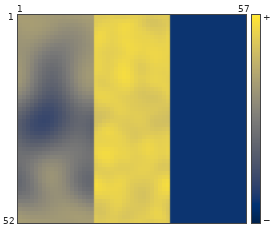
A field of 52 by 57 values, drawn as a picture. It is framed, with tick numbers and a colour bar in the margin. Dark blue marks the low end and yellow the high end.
It is made of 1 by 3 panels. Panel 1,1: middling, smooth, strong in contrast. Panel 1,2: very high, blotchy, faint in contrast. Panel 1,3: very low, flat.
